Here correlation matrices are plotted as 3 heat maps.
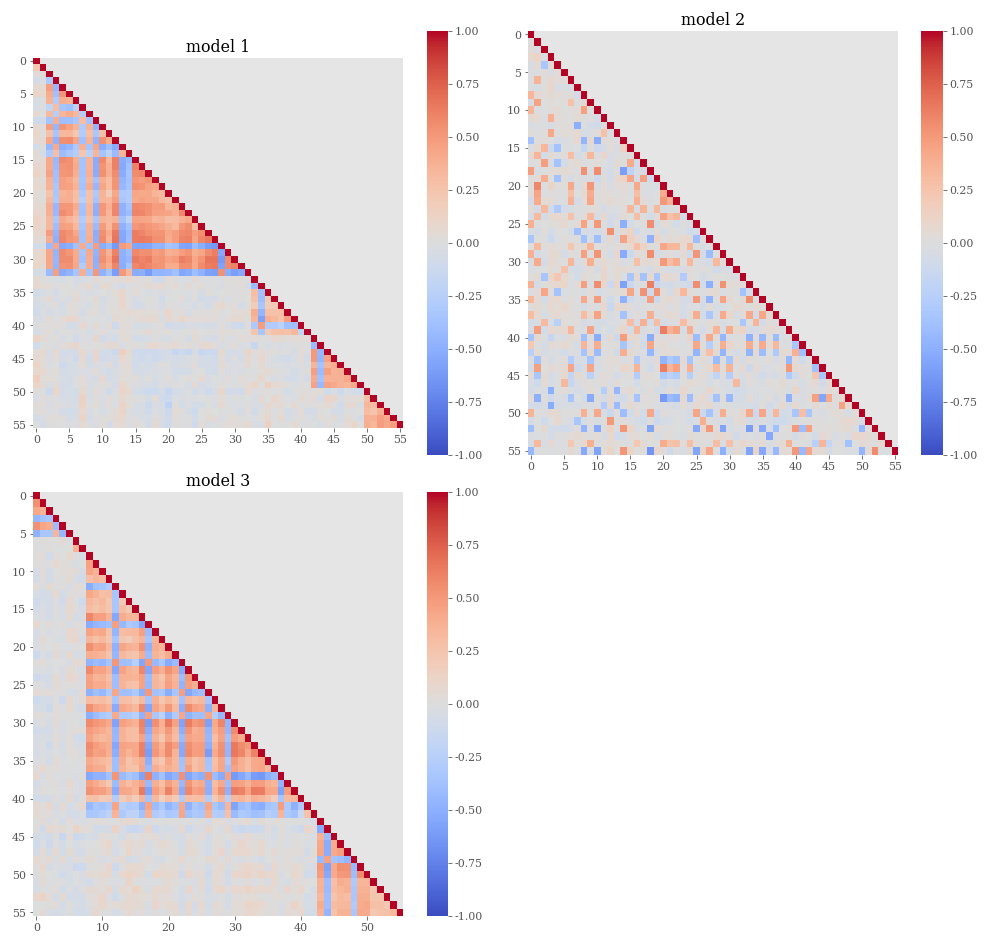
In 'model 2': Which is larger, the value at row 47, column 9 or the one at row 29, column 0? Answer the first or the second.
the second
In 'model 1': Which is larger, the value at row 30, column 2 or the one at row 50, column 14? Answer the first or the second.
the first
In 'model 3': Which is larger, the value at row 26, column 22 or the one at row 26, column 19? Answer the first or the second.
the first
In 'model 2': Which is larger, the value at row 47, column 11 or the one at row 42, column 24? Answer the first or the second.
the second
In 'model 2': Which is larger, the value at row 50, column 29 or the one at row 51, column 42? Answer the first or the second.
the first
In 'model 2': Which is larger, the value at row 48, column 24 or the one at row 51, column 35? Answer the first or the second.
the second
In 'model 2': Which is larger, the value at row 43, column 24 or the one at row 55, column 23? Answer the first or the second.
the second
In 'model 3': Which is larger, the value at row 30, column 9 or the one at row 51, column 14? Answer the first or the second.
the first
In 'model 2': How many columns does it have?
56
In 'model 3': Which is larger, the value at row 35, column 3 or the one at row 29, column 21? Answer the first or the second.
the first
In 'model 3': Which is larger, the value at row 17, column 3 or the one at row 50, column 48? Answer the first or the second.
the first
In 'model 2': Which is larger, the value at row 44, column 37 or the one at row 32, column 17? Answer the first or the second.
the first
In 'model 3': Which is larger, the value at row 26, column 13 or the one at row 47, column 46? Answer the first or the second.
the second
